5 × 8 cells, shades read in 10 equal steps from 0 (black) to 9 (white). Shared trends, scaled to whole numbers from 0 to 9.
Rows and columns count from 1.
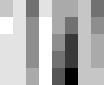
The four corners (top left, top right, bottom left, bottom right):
7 4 8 7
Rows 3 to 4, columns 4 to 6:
9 5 2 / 9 4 2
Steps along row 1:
up down up down same up down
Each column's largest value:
9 8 6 9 6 6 7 7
